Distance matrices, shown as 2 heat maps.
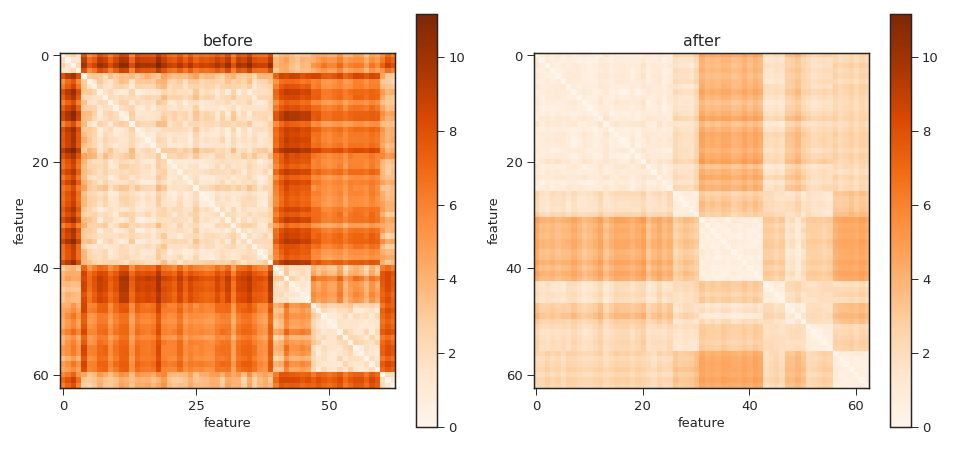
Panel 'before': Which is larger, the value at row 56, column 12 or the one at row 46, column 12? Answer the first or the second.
the second
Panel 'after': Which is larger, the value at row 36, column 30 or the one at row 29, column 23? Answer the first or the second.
the first
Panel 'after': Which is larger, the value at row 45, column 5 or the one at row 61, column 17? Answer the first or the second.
the second
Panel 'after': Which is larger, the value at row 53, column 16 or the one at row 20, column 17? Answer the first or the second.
the first
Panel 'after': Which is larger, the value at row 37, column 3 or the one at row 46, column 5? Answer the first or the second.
the first
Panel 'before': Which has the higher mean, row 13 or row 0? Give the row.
0
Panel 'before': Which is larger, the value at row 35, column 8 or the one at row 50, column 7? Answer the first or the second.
the second
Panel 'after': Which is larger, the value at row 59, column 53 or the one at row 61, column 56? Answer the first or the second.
the first
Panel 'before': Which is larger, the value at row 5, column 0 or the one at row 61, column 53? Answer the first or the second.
the second
